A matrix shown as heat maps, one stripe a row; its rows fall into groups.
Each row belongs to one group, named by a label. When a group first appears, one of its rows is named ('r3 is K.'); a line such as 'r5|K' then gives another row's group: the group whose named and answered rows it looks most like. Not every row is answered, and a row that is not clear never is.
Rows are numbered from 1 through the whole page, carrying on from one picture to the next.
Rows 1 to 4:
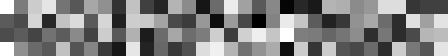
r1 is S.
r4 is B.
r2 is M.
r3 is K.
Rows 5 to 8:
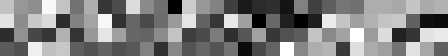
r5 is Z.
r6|S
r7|K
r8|M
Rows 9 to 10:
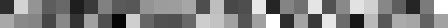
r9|K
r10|B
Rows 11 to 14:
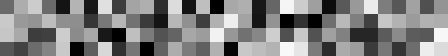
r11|M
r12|S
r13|B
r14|K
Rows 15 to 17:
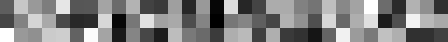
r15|M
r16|M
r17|S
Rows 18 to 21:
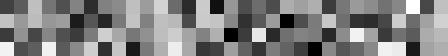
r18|M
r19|B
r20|K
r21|S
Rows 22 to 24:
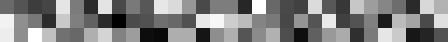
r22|K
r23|B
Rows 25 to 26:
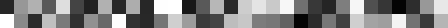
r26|S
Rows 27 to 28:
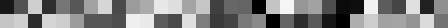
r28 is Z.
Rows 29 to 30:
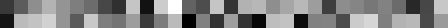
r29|K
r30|M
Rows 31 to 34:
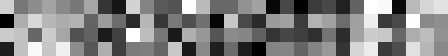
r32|M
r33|Z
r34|M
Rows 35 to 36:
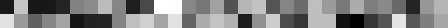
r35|K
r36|B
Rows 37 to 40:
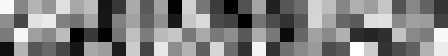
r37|Z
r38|Z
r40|K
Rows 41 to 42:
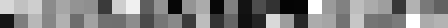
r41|Z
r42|M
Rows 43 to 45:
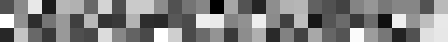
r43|M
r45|K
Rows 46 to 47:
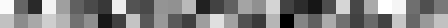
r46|S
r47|B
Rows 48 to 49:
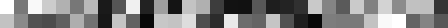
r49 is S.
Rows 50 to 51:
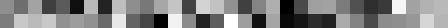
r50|B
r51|S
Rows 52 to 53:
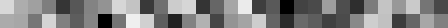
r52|S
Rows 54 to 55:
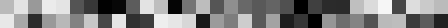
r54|Z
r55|S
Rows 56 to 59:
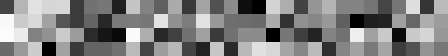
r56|M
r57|B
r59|K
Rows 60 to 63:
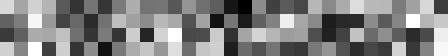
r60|Z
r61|M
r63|B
